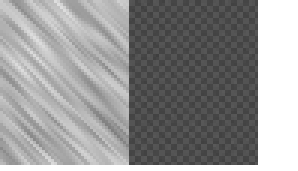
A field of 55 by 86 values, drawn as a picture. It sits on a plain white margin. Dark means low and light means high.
It is made of 1 by 2 panels. Panel 1,1: high, slanting down to the right. Panel 1,2: low, checkered, faint in contrast.
